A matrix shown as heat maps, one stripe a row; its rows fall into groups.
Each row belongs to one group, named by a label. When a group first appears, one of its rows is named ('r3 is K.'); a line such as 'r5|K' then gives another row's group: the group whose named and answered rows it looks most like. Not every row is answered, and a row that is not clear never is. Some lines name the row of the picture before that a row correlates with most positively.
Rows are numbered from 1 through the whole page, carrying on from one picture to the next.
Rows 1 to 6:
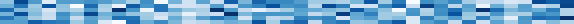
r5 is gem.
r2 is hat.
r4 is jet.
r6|hat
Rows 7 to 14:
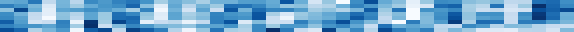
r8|jet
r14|hat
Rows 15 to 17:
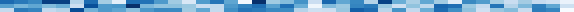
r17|jet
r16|jet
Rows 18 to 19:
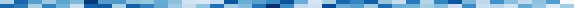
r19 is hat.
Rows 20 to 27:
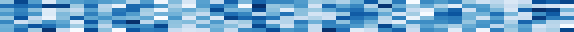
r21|hat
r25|gem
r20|jet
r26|hat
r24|jet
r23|jet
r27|hat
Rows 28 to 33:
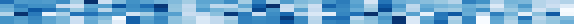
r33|hat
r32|hat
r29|hat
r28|hat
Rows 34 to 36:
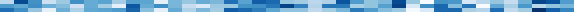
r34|jet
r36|jet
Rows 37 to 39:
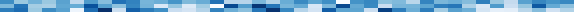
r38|jet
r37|gem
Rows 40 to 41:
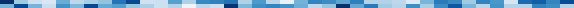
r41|jet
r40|gem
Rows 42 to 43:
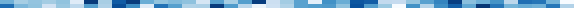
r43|gem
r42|gem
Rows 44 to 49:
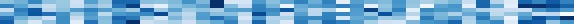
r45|gem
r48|gem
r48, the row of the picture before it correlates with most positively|43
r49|gem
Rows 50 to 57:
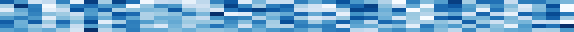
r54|jet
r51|jet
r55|hat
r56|gem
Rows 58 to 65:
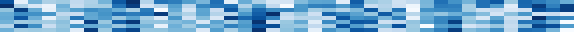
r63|gem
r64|jet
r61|hat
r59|gem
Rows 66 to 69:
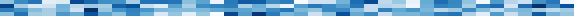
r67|gem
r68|hat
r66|jet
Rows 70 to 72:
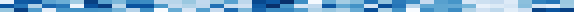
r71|hat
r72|jet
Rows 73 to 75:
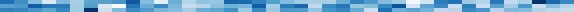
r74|hat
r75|hat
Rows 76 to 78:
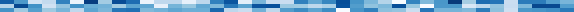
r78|gem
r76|gem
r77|jet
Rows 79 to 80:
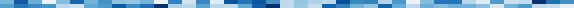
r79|jet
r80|hat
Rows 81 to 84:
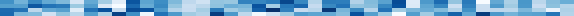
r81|hat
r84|gem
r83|hat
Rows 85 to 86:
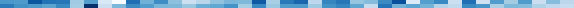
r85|hat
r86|hat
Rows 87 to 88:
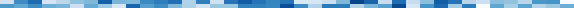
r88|hat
